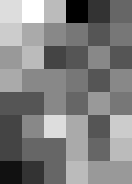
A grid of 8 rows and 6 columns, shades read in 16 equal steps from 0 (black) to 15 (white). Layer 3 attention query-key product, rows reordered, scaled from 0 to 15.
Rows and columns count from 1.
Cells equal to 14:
0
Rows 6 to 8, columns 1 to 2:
4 8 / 4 6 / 1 3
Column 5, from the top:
3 5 8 5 9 5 6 9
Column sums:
58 66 64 56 50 65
